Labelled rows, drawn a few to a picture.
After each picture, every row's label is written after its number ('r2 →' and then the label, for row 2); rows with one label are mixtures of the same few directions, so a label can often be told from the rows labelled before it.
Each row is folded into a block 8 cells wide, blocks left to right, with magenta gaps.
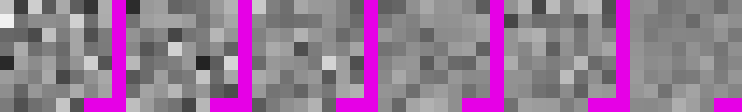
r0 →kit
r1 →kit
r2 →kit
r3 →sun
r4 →kit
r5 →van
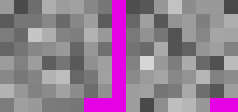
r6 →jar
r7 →sun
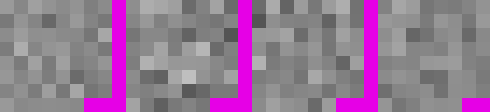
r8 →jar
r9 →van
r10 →kit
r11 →jar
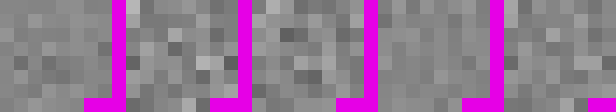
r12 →sun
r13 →kit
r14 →jar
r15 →kit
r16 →kit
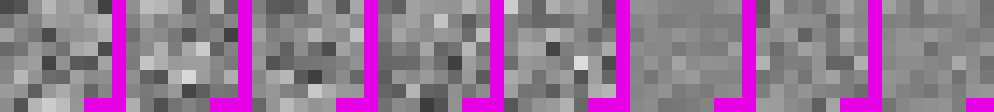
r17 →sun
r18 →van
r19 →van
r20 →van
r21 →kit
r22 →sun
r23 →kit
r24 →kit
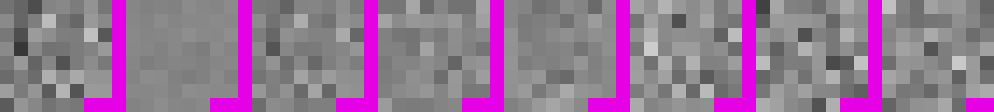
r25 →jar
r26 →van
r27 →jar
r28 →kit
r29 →van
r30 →jar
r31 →kit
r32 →kit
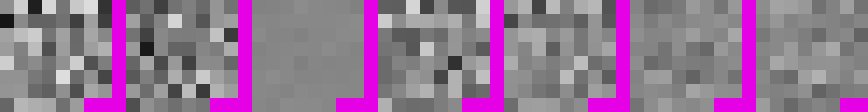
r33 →kit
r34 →jar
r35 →sun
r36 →kit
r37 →kit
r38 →van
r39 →van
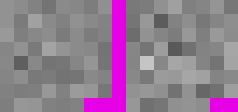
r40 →sun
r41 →sun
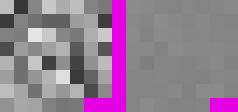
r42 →jar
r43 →sun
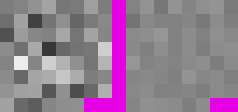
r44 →sun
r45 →kit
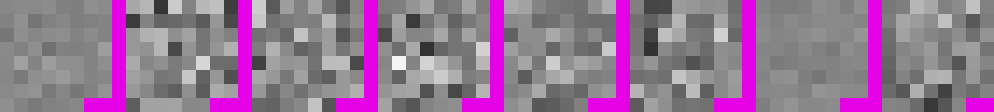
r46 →sun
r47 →kit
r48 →kit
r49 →sun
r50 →sun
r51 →jar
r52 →van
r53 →van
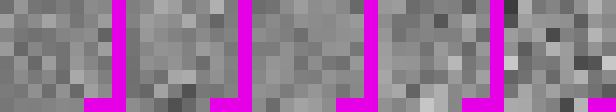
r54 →jar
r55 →van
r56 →sun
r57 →van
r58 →kit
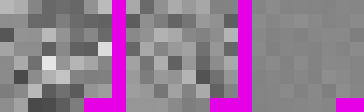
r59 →sun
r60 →jar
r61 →jar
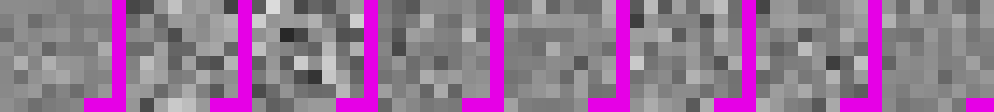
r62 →sun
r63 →sun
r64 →jar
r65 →jar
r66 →kit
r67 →kit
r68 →kit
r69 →kit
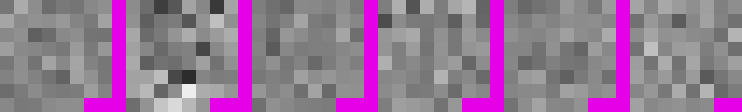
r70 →jar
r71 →van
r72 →jar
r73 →kit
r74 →van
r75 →jar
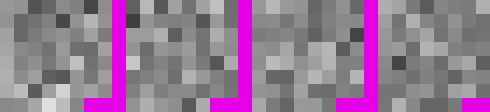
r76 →van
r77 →kit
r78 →van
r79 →sun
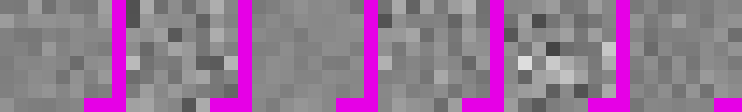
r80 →kit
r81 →kit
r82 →sun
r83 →kit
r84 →sun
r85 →jar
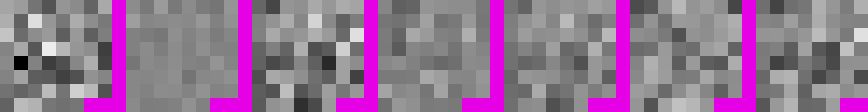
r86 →sun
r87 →kit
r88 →van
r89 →jar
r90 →van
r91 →sun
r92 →van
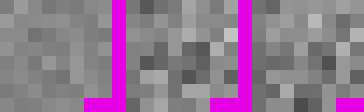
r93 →jar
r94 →van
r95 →van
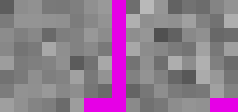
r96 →kit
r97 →jar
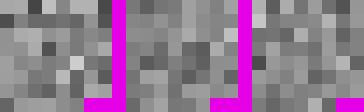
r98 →kit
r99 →van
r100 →kit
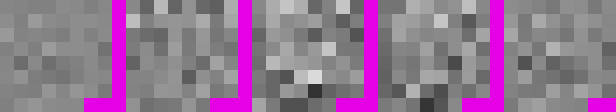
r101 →sun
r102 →kit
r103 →van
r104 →van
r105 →sun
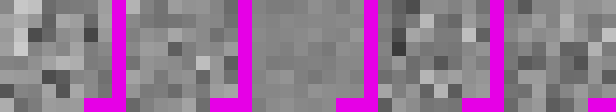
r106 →jar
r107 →kit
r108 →van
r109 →jar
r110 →van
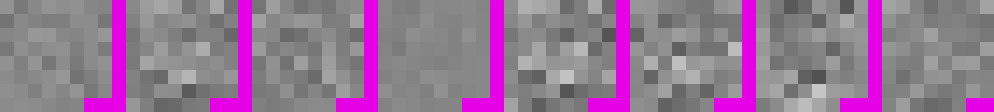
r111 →jar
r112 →van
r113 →jar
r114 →jar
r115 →van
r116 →sun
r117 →van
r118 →sun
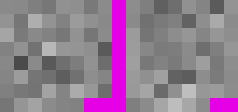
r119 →sun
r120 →van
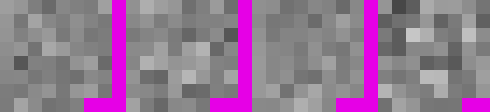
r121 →sun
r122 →van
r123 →van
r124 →jar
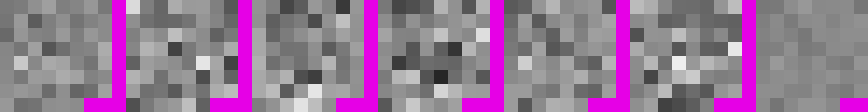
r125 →sun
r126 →kit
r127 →van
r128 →van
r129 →sun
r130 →sun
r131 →sun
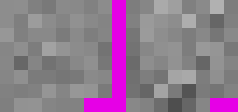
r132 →sun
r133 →van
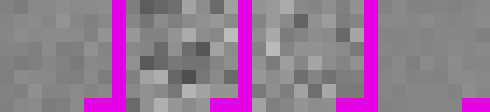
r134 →van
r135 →van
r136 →jar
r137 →jar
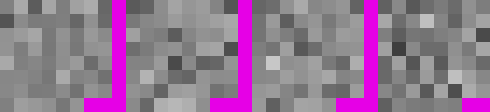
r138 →kit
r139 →sun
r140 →sun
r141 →jar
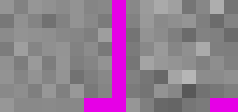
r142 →jar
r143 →van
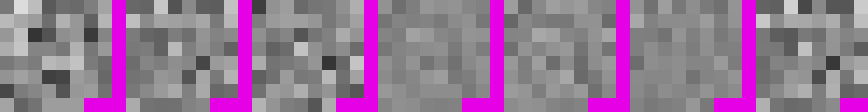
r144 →jar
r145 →kit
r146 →kit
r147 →jar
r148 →jar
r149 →kit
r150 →kit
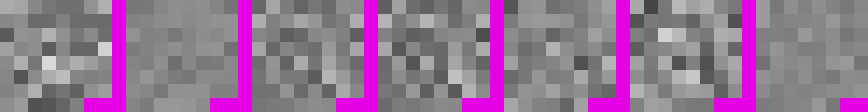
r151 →sun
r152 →sun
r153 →jar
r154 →jar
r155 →kit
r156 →jar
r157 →kit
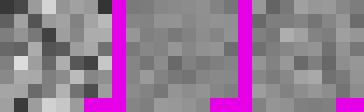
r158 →sun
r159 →sun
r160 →jar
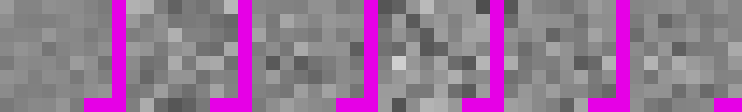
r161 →kit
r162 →sun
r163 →sun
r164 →sun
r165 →kit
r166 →sun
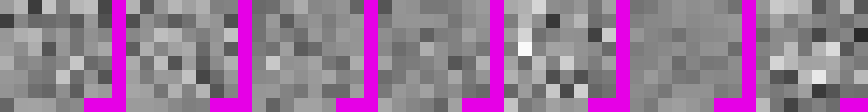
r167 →kit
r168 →jar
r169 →sun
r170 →kit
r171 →jar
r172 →sun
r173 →van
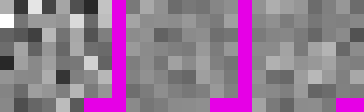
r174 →kit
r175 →jar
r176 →van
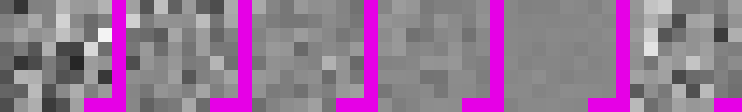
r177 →van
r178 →kit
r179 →kit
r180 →jar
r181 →van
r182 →jar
